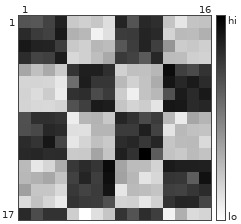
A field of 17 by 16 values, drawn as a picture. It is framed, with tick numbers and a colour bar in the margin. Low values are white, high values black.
Histogram: two levels. Grain: checkered. Average level on the scale: 50%.
